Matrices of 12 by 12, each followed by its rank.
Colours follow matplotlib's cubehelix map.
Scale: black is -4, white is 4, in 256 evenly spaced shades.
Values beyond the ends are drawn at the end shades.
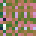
two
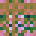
two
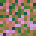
full rank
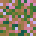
full rank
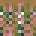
two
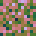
full rank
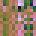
two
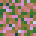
full rank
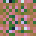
two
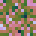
full rank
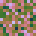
full rank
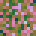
full rank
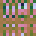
two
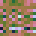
two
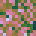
full rank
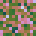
full rank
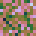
full rank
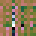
two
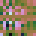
two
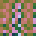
two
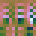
two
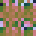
two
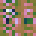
two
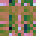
two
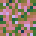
full rank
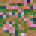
full rank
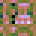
two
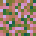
full rank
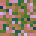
full rank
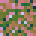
full rank
